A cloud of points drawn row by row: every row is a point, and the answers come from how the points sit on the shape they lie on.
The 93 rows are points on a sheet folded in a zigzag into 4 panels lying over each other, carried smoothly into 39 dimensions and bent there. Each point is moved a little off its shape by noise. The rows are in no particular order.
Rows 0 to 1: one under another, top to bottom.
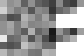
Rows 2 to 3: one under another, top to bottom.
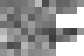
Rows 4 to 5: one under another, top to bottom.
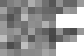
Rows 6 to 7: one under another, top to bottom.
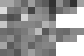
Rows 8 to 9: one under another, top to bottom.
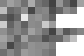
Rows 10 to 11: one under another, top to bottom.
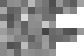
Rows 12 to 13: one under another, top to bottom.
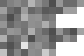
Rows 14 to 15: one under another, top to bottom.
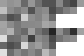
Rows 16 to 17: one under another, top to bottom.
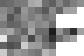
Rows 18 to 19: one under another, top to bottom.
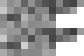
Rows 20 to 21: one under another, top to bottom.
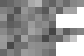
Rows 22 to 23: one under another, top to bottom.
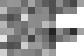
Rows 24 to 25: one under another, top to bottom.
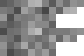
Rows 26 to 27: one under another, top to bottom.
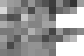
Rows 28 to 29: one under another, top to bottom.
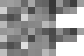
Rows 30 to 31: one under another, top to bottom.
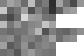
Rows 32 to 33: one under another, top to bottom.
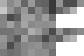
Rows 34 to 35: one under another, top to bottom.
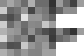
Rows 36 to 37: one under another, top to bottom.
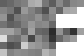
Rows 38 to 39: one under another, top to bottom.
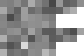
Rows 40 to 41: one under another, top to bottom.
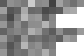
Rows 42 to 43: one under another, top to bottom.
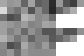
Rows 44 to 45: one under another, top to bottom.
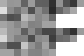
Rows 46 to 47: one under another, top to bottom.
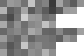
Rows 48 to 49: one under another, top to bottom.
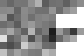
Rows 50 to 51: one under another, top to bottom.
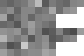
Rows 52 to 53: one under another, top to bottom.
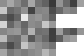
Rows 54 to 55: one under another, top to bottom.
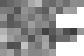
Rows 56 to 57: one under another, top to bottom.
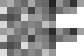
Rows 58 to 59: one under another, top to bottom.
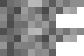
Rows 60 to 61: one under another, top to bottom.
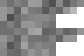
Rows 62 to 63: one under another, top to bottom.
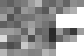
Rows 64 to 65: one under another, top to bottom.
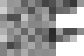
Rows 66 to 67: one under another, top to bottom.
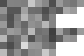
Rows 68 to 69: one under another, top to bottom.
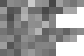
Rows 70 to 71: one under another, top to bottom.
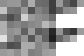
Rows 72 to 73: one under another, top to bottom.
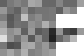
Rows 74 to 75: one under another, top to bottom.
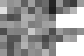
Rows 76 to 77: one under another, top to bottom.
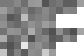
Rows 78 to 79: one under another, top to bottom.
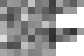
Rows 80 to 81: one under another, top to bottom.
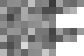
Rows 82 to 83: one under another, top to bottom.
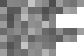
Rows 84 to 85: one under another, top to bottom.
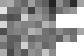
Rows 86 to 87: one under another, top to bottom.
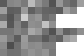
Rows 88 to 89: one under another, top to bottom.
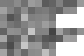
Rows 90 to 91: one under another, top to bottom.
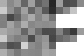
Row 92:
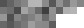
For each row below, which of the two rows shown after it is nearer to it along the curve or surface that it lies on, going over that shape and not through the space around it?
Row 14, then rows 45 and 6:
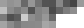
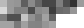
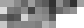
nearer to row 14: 45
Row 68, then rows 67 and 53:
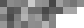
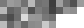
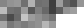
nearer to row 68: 67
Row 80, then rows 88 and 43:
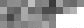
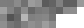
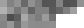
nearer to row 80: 88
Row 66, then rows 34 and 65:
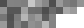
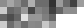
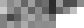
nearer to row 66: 34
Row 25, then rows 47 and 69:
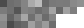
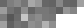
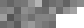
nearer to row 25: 47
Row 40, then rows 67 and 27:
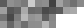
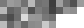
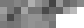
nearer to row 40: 67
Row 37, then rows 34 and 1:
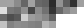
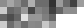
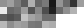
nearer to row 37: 1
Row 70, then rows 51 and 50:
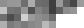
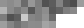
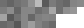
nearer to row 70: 51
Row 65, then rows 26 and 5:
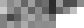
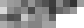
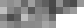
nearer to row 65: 26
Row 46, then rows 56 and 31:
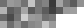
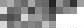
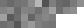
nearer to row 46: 56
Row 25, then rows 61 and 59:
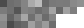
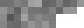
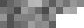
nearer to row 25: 59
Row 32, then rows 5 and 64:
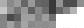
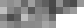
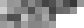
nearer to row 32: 64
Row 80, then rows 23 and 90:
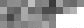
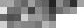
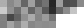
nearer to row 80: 23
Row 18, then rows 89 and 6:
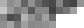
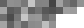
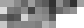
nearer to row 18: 6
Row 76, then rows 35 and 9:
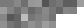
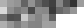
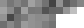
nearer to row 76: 35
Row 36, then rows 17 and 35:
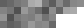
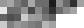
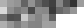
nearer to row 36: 35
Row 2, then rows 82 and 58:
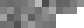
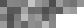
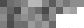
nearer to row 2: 58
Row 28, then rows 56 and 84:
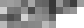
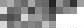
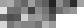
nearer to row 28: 84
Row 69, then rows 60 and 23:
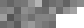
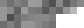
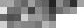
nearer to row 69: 60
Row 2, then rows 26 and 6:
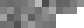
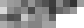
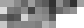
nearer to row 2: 26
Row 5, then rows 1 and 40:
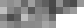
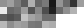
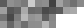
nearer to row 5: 1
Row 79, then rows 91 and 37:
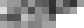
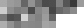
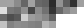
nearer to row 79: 91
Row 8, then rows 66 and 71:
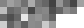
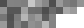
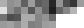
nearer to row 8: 66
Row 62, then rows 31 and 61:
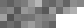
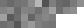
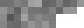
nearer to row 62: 31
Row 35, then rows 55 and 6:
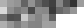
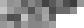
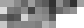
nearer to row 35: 55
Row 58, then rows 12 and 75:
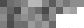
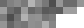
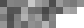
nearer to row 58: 12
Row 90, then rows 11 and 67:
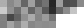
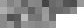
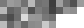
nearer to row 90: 11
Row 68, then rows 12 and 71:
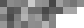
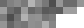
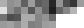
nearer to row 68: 12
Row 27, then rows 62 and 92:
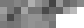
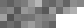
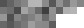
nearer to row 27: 92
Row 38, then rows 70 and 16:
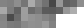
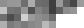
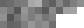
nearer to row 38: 16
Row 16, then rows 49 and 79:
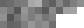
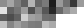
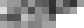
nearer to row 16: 79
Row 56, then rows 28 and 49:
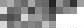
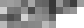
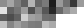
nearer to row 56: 49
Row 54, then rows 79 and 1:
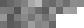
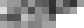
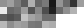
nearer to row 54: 79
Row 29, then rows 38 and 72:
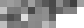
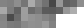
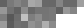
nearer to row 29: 72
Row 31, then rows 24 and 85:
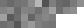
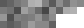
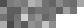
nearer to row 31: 24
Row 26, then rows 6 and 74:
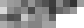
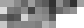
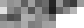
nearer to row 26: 74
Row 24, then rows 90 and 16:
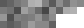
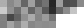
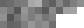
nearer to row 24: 16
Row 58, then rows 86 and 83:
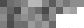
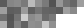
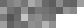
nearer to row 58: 83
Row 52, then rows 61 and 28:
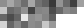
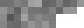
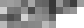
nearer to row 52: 28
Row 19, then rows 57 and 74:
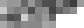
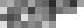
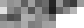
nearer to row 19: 74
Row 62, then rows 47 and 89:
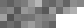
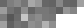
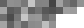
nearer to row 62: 47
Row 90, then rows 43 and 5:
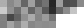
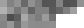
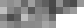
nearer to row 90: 43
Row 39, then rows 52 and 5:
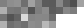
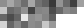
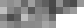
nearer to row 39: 52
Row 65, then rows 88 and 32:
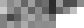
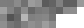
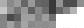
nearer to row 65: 32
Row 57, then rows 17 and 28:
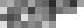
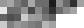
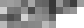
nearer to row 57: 17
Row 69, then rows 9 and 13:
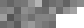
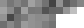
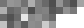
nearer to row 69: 9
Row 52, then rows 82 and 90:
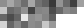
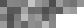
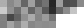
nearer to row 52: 82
